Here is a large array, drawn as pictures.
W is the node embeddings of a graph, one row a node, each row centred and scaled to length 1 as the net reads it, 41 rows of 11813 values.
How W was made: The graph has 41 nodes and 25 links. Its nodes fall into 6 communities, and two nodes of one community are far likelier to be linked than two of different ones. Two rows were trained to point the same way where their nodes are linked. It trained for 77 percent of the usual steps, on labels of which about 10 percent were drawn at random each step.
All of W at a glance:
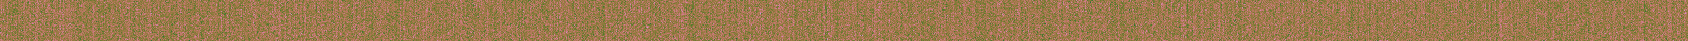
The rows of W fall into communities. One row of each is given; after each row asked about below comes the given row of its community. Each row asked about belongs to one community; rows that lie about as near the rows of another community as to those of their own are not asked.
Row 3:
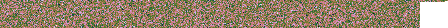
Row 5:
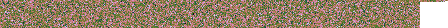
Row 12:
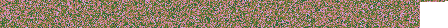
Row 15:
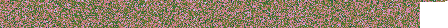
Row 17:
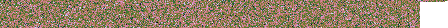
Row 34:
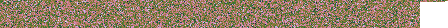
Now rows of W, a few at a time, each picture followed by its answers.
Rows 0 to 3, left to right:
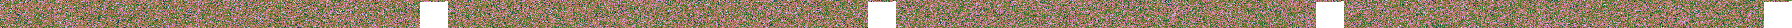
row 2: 17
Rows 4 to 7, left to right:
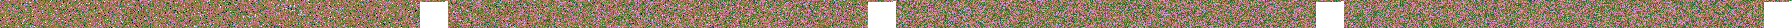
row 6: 34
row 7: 3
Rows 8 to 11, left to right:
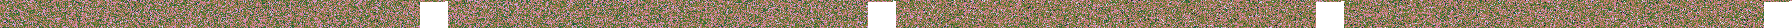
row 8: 5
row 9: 12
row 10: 12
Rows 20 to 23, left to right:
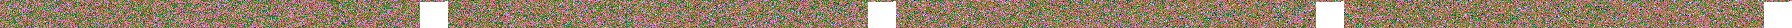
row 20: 15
